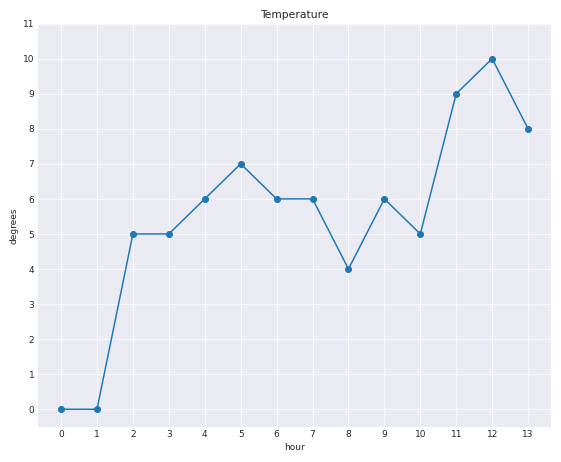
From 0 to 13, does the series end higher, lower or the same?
higher
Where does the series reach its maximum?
12
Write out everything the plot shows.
Title: Temperature
x-axis: hour, ticks 0 1 2 3 4 5 6 7 8 9 10 11 12 13
y-axis: degrees, ticks 0 1 2 3 4 5 6 7 8 9 10 11
Values:
0 0 5 5 6 7 6 6 4 6 5 9 10 8
